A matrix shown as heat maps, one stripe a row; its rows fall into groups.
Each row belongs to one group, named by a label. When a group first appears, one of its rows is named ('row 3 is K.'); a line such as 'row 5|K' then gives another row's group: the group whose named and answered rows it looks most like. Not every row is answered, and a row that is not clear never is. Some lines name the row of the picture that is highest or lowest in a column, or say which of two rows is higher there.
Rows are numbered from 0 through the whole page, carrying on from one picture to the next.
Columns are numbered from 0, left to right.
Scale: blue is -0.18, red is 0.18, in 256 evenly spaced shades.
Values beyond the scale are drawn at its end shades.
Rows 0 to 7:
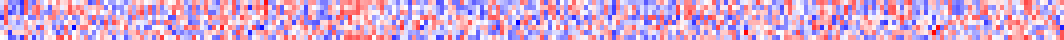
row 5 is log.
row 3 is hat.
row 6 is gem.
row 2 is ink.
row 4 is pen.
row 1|ink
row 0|ink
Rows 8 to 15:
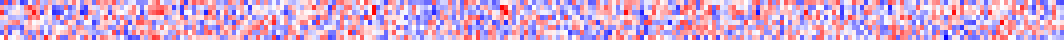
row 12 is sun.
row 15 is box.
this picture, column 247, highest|10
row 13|ink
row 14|hat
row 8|box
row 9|gem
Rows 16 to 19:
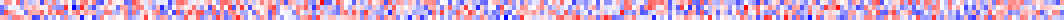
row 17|sun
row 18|box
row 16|hat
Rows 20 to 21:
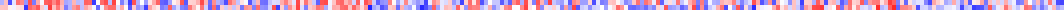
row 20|box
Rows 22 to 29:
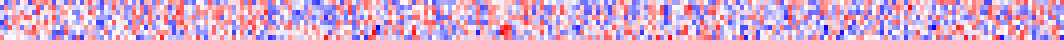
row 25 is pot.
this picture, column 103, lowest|22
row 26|hat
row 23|hat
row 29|log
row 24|hat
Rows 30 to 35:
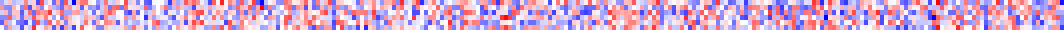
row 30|log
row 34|box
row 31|pen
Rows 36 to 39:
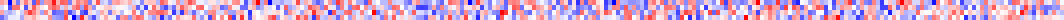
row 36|pot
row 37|box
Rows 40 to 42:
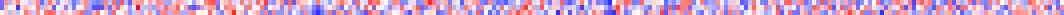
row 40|hat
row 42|pot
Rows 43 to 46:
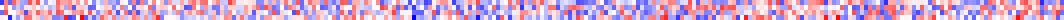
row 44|ink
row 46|gem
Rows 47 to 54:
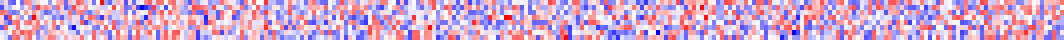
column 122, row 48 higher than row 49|Yes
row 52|hat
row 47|ink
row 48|box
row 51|pot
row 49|ink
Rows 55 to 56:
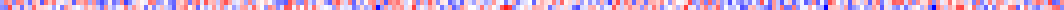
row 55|hat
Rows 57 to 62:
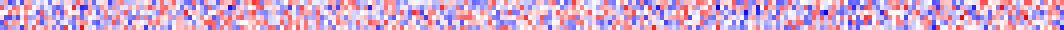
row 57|ink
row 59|log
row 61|hat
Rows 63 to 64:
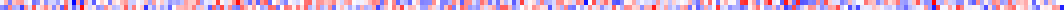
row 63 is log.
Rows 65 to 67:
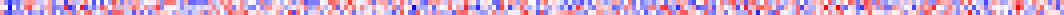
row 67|pen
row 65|pen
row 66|gem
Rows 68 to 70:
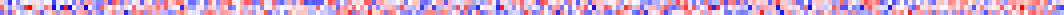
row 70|hat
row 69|gem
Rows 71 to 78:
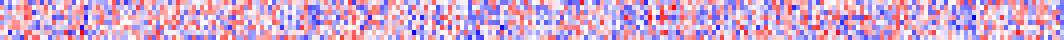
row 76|log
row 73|pot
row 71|hat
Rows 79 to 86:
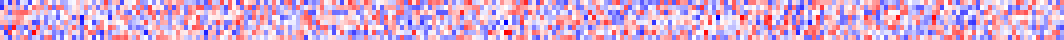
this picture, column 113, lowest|85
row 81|pot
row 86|pen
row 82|log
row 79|pen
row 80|box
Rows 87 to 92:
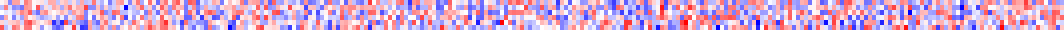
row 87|pot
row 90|ink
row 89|pot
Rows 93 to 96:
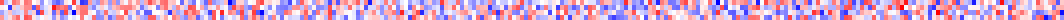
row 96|pot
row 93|gem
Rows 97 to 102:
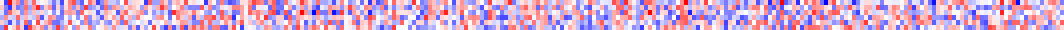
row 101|pen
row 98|pen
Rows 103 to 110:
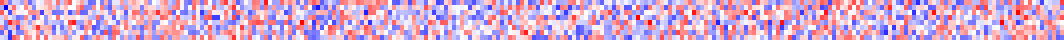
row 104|pot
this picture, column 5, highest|108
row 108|pen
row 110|pot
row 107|sun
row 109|pen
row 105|gem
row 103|ink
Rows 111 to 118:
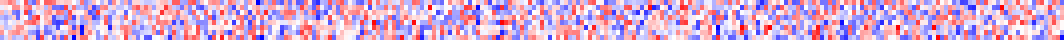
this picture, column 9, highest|114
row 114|pen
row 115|gem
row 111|pot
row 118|log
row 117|log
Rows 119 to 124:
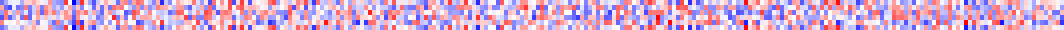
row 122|hat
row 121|hat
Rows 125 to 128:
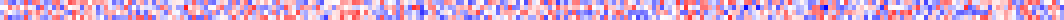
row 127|box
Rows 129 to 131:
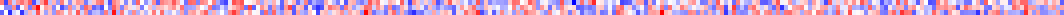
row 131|box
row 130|pen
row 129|pot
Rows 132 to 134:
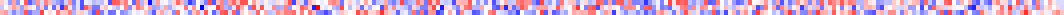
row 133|sun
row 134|ink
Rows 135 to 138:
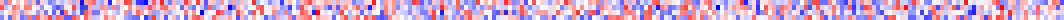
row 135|log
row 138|box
